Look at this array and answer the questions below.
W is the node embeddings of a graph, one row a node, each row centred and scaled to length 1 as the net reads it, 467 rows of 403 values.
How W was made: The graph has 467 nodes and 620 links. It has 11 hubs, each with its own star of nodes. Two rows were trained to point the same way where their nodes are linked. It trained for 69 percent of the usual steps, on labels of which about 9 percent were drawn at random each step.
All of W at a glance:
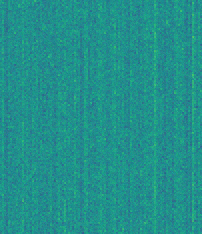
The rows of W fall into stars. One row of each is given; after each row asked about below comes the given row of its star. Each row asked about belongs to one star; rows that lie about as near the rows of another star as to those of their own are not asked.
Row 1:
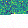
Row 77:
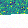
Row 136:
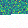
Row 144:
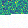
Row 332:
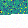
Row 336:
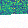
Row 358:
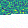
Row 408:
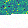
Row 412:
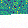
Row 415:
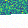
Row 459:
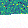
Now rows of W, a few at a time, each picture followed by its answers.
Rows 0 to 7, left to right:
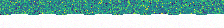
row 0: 336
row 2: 1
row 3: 332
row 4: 77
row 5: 136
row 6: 332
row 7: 408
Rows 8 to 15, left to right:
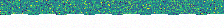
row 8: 412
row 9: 1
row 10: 412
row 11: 332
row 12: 332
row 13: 1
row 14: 358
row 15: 415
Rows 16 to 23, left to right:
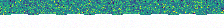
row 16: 144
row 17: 358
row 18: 77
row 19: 332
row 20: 136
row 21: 77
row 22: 77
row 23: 408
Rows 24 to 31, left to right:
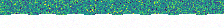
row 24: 415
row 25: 332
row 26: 459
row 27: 77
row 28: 459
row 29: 332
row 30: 336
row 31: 77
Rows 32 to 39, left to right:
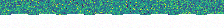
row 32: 136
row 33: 412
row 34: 459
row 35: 77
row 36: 358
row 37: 415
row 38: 415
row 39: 412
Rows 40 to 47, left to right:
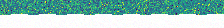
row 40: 1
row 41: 415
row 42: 459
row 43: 77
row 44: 77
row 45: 408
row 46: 408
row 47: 459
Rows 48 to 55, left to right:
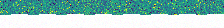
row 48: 144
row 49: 144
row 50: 415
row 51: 459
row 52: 358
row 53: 415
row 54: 336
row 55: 459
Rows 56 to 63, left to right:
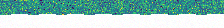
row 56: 136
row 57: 332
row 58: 336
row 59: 459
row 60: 415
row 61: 136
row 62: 459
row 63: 332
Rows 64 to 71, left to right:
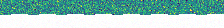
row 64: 1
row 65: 408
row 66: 77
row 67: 358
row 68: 412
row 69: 144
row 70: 136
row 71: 415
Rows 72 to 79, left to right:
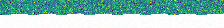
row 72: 1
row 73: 415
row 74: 136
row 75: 412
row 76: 144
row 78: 336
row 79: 415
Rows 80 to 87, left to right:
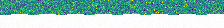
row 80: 459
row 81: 459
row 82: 358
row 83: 412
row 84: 412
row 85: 415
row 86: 77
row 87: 144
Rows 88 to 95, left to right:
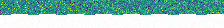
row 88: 332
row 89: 358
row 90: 459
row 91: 358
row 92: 136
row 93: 136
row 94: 412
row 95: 415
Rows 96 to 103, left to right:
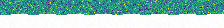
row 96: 144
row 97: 1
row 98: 77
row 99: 136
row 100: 144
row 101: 459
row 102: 336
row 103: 408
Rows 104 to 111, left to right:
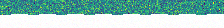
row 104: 412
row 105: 332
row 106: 408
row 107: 459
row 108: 459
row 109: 332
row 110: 336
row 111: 358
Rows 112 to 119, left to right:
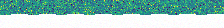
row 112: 412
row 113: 332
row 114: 144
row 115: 144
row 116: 412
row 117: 336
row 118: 408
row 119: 408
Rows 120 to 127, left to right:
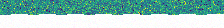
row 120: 1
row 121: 332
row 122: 136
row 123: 358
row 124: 77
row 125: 459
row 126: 408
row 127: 77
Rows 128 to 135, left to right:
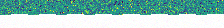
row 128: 1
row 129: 1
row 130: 136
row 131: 408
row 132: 1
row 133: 144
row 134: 144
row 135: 1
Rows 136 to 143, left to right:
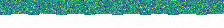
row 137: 408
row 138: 459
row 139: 408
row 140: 412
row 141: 77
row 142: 336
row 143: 336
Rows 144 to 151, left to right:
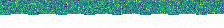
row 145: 336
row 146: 77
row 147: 332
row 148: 412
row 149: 459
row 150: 412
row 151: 144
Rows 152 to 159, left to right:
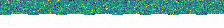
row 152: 1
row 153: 144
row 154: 459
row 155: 136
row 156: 77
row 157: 412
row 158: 415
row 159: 415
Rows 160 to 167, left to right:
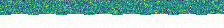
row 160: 415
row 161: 332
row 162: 358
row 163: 459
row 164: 144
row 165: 336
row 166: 136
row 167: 77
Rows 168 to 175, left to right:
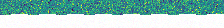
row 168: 415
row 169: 459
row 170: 332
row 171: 332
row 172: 136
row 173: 1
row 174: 412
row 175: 415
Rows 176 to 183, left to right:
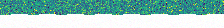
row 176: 77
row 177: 136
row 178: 358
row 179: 336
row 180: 136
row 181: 412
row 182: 408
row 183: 412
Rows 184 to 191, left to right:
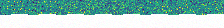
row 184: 358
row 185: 412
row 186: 336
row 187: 144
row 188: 459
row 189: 77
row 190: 1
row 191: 336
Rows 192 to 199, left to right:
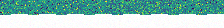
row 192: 332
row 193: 459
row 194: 358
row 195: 412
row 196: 412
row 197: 332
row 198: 459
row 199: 459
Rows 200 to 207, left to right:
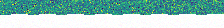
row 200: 144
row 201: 415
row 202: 415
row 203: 415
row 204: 336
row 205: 408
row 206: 459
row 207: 336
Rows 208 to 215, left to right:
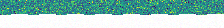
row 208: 1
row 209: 77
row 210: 144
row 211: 336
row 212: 332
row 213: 412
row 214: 459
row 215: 415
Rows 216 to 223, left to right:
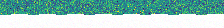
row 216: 1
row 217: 1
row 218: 412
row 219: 336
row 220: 77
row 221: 332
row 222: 1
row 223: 1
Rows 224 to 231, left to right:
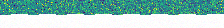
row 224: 336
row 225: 358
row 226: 336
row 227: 408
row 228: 1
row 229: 136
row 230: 1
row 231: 332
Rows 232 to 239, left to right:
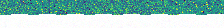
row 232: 77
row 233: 358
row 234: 415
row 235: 136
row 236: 136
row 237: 336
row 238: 1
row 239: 77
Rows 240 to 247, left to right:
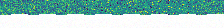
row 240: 136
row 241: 412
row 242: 408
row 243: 358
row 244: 358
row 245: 144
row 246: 415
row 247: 336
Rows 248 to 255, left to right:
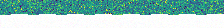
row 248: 336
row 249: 144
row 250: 415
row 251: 136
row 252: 412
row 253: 332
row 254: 1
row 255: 136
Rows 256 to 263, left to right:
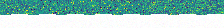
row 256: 408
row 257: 77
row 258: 412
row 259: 336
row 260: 459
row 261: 336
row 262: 459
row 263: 408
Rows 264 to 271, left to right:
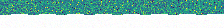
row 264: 459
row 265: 336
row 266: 415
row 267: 144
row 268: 459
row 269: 459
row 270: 408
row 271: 415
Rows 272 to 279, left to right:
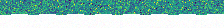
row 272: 1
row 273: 136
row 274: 77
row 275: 336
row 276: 144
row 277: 332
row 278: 358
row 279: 144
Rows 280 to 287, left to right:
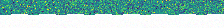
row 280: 77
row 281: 1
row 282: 332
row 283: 77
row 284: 415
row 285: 1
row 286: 144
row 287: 358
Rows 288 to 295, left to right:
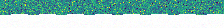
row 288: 332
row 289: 358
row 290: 144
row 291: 332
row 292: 459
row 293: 459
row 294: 336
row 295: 459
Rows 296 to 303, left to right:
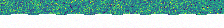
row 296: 336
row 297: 336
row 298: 412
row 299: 415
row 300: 412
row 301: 415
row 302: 336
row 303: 136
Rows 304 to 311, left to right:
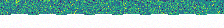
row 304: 144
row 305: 136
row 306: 332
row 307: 408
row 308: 1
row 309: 336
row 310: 144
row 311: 144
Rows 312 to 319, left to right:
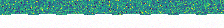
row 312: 459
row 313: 415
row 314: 412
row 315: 332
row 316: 336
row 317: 332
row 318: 336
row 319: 336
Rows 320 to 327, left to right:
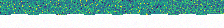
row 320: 358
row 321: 1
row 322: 459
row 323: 459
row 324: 408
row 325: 336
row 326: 415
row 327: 1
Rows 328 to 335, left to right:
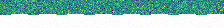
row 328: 358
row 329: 408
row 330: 408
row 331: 144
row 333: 412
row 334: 332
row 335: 136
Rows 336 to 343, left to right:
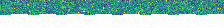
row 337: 136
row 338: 408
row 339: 415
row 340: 408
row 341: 136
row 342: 144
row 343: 1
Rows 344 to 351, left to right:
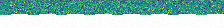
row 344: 358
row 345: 136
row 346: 332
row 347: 459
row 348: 332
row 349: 77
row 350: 332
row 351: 136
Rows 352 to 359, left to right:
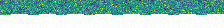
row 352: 136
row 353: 412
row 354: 459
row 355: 77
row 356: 459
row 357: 332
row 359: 412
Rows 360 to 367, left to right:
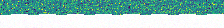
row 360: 144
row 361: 415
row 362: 332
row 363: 415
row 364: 336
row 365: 358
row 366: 336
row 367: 144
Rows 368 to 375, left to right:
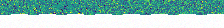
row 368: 412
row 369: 136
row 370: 136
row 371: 358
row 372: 332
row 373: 408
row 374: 1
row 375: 412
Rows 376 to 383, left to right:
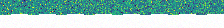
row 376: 1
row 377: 144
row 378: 415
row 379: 336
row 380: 412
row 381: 332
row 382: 415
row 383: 408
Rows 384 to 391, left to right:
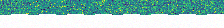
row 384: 1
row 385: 358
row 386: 408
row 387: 144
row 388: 136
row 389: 144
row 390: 136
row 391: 332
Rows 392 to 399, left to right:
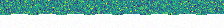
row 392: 412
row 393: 332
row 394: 412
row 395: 136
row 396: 358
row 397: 412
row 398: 144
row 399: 136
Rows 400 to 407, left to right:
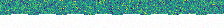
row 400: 77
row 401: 144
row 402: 336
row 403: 144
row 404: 358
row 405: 415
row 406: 136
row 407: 336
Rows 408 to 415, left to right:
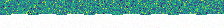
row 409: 332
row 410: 77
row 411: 144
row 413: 332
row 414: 144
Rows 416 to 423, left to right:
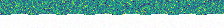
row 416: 136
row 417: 332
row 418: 77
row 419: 459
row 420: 412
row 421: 77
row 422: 415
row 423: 77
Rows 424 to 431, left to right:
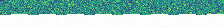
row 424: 412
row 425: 459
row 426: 144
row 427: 415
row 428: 408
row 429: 412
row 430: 144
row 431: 77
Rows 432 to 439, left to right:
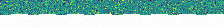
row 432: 412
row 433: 336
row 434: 412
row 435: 136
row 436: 415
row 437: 144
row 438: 459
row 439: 336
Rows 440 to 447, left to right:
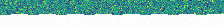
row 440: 144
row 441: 332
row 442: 332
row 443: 358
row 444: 412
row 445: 358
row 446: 136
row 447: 136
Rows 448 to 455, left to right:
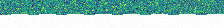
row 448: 408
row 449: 77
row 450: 332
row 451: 136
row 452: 459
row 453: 412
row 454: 408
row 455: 459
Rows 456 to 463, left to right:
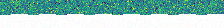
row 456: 144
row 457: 358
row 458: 358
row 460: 459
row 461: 1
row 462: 332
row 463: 332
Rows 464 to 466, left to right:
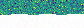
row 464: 1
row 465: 144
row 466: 408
